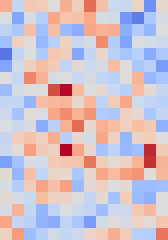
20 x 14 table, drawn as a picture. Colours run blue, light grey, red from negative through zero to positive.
No regular stripes run through it. The centre is the ninth with the highest average. There is no overall slope. The halves do not mirror each other.
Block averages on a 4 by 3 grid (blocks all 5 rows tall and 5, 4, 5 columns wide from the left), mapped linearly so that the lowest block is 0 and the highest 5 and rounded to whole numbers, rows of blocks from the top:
2 4 0
3 4 2
2 5 4
2 2 2
